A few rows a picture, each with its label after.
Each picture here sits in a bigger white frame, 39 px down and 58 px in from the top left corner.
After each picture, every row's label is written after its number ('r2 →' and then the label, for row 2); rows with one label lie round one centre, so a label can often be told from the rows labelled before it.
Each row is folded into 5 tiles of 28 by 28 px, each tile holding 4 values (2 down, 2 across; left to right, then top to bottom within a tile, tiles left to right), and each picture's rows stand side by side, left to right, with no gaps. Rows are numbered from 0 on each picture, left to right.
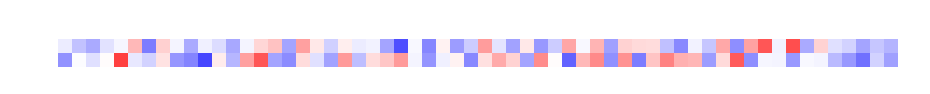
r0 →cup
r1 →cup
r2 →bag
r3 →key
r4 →bag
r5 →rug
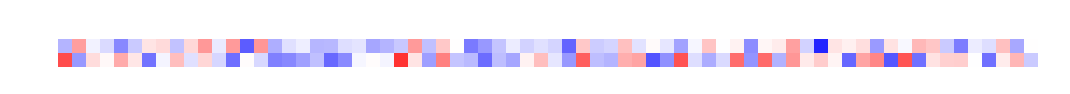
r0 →bag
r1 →rug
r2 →cup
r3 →cup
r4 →key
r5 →bag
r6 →bag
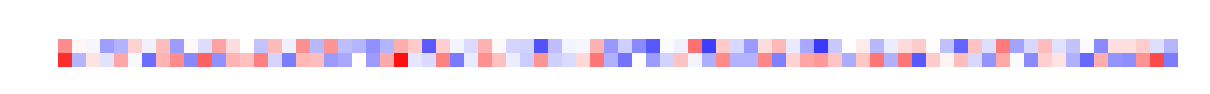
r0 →bag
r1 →bag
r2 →cup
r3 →key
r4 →cup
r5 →bag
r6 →bag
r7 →key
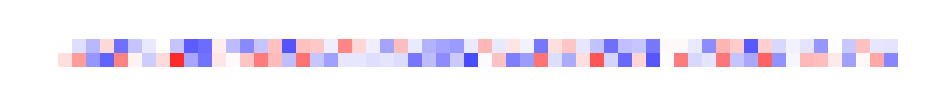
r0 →key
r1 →cup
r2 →rug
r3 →key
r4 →cup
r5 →bag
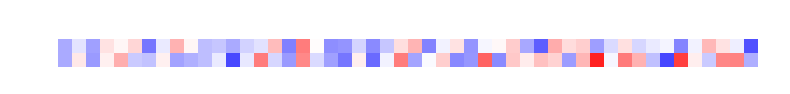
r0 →cup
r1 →cup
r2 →cup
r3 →bag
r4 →key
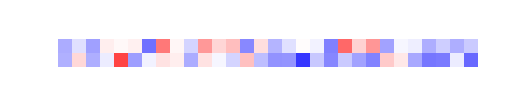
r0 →cup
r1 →rug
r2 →rug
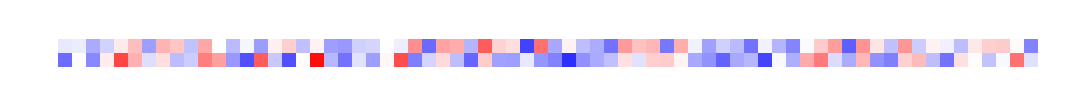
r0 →cup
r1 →key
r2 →cup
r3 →rug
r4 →rug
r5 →cup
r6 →key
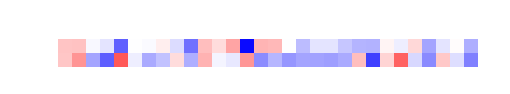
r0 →key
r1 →rug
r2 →cup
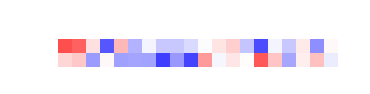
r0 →rug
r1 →bag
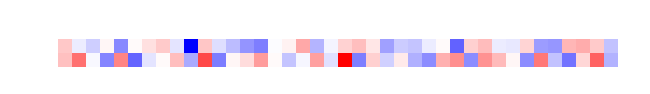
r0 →key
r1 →bag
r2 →bag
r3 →key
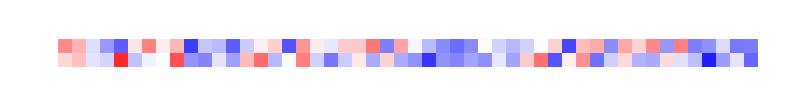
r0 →key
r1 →cup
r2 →rug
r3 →cup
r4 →rug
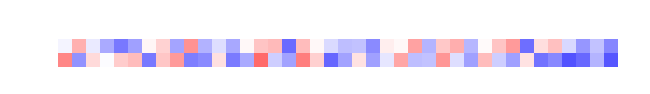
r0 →bag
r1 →cup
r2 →cup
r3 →rug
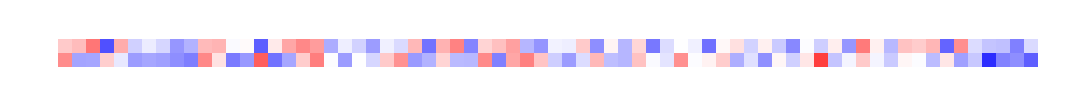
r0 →rug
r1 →key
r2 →cup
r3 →bag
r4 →cup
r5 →cup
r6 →rug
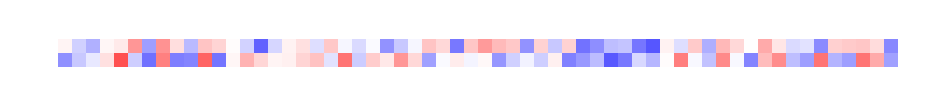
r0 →cup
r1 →bag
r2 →bag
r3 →rug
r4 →cup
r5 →key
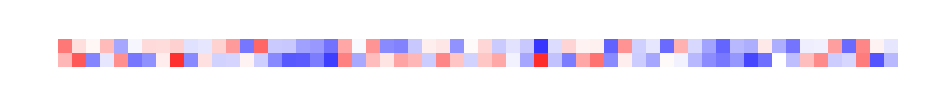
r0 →key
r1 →rug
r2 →bag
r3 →key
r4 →rug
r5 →cup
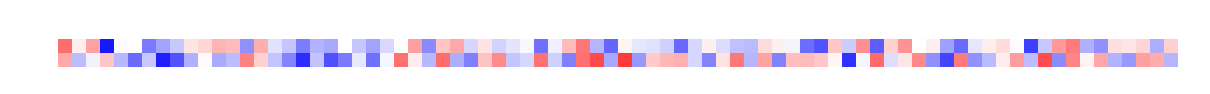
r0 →rug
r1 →rug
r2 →cup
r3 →key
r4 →bag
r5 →bag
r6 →key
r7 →bag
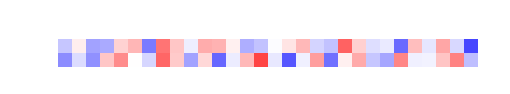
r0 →cup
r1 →bag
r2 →key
